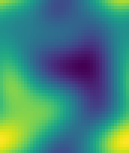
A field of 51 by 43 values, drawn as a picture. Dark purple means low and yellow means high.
Calmest part: top middle. Ninth with the lowest average: centre. Stripes: none. Lone odd cells: none. Grain: smooth.
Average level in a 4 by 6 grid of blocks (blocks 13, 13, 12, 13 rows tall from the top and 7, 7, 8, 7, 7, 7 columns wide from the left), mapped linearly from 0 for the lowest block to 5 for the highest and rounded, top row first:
3 2 1 1 2 3 | 3 2 1 0 0 2 | 4 4 3 1 1 2 | 5 4 3 2 3 5
